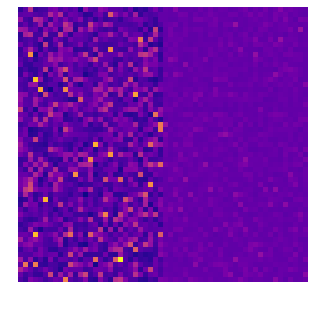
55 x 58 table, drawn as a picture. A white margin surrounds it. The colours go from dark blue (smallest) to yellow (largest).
Mirror symmetry: none. Seam: vertical, 50% of the way across, the right part calmer. Average level on the scale: 20%. Slope: none. Histogram: skewed, a long tail of high values.
